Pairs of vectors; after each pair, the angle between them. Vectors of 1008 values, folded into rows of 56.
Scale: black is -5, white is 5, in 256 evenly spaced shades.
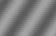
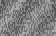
partly aligned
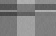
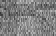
partly aligned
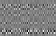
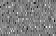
orthogonal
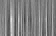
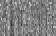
partly opposed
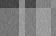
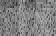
partly aligned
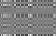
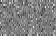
partly aligned
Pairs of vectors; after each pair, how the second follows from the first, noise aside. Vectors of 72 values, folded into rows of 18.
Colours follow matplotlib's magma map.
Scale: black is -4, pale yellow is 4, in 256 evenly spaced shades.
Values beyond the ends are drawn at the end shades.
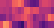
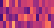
shuffled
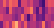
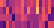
shuffled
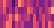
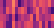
negated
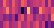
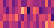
negated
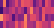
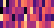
scaled up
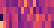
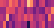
wrapped around
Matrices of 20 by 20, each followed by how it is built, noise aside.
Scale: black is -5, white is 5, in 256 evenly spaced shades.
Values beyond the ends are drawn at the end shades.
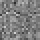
low rank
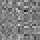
low rank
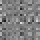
low rank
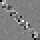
banded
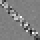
banded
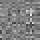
low rank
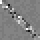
banded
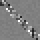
banded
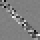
banded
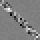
banded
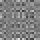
low rank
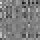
low rank
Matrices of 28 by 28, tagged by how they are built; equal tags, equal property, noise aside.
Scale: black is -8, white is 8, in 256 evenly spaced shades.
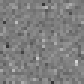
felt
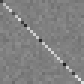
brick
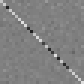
brick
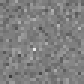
felt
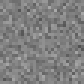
felt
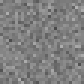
felt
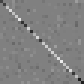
brick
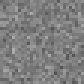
felt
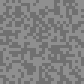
felt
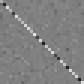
brick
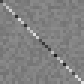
brick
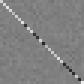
brick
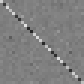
brick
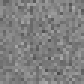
felt
